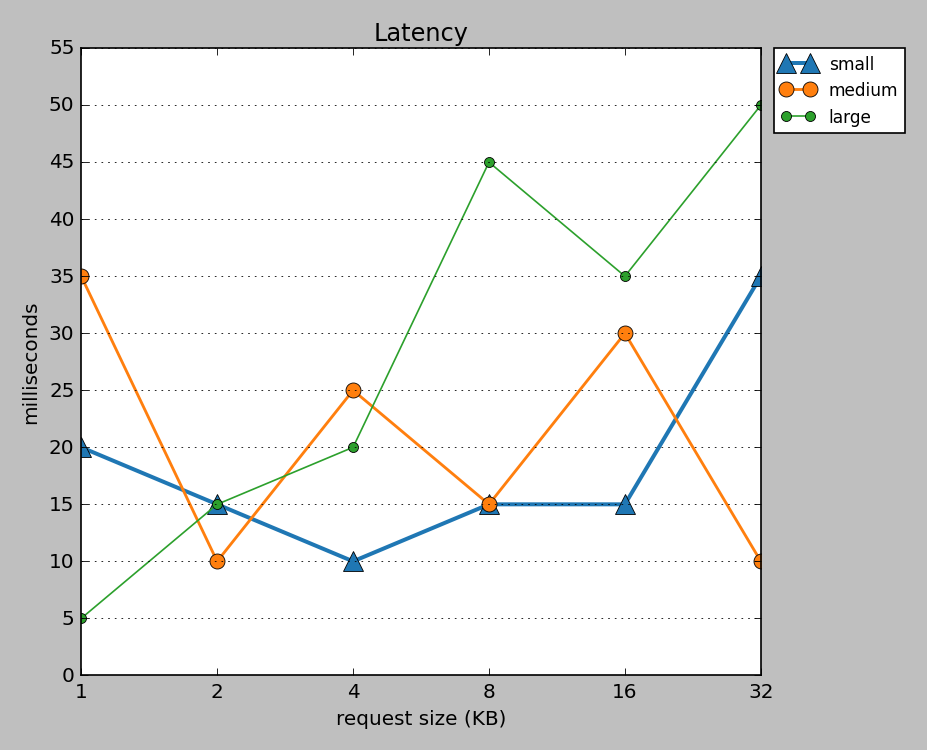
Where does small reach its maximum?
32
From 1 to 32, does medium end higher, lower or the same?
lower
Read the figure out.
Title: Latency
x-axis: request size (KB), ticks 1 2 4 8 16 32
y-axis: milliseconds, ticks 0 5 10 15 20 25 30 35 40 45 50 55
Legend: small, medium, large
Values:
small: 20 15 10 15 15 35
medium: 35 10 25 15 30 10
large: 5 15 20 45 35 50
